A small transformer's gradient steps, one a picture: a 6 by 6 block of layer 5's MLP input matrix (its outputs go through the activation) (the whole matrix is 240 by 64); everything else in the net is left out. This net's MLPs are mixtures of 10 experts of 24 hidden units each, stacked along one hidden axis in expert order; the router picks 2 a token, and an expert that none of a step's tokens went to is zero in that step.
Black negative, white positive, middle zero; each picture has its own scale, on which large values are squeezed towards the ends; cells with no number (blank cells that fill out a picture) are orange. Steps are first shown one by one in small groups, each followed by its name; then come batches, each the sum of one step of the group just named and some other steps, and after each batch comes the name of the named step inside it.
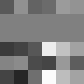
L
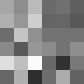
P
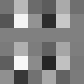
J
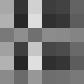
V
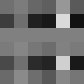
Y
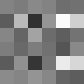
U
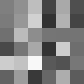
P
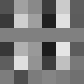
J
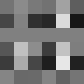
Y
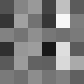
U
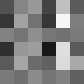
U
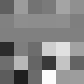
L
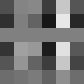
Y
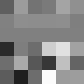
L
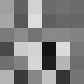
V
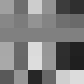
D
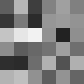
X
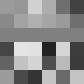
D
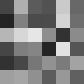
X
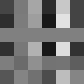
D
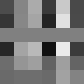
D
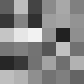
X
